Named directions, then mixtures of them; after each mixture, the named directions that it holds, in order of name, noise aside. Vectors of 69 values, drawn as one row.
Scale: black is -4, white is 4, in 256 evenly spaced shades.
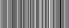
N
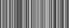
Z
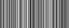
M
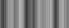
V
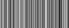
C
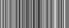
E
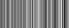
C, E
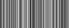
M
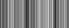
V, Z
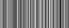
N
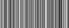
C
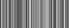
Z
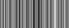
E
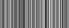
C, N
